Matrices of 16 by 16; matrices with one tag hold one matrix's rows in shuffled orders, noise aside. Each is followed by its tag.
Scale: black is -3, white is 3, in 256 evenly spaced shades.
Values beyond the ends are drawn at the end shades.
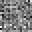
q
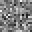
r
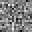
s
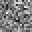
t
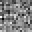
q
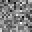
r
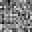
q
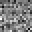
q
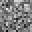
t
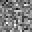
t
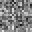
s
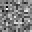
t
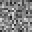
s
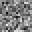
t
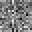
s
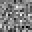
r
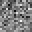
r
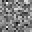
t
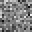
q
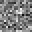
r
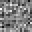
q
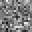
t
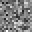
t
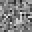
r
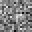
r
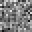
q
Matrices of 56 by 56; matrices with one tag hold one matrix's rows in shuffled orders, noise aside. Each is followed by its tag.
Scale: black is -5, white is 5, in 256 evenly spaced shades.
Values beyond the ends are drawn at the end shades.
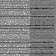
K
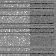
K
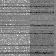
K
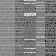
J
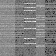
J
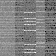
J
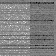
K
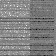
K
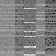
J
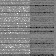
K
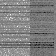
K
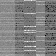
J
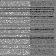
K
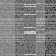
J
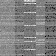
J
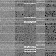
J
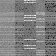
J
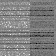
K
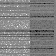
K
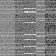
J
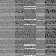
J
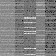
J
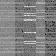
J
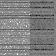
K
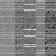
J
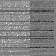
K
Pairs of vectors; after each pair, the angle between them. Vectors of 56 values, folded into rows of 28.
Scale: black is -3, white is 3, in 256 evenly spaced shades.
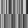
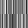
partly aligned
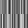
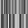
orthogonal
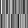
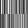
partly aligned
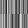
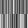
partly aligned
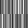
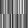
nearly parallel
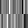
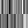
nearly opposite
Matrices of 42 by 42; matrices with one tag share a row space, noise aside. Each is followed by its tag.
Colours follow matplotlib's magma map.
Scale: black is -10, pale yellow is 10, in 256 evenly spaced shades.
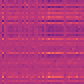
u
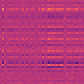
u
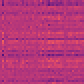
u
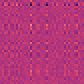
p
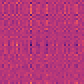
p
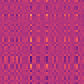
p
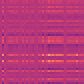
u
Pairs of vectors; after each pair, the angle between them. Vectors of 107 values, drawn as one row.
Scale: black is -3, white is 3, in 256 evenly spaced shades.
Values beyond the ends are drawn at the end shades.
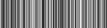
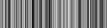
partly opposed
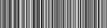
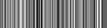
partly aligned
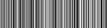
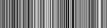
orthogonal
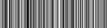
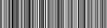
orthogonal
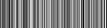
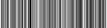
partly opposed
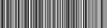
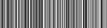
nearly parallel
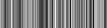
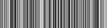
partly opposed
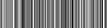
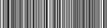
partly opposed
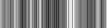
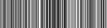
partly aligned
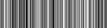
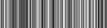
nearly parallel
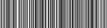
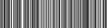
orthogonal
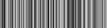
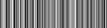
partly opposed
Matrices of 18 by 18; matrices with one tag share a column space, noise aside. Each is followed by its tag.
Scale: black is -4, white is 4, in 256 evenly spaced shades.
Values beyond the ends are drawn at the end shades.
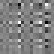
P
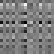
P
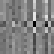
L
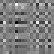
P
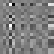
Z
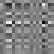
P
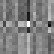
L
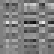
P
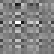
P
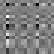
Z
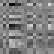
Z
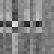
L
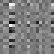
P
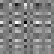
P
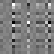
P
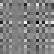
P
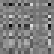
Z
